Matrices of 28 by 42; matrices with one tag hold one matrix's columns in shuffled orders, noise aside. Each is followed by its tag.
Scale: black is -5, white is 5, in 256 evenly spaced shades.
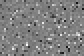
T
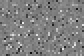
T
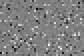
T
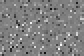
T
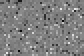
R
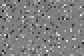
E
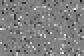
R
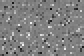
T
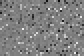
R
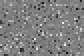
T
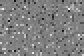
R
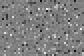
R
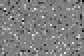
R
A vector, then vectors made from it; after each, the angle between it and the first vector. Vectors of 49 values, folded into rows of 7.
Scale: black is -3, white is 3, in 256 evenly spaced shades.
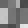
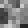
nearly opposite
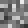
partly opposed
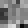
nearly opposite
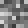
partly aligned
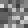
partly opposed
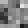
nearly opposite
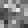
partly opposed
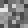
partly aligned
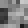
nearly opposite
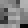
nearly opposite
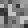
partly opposed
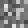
orthogonal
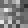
partly aligned
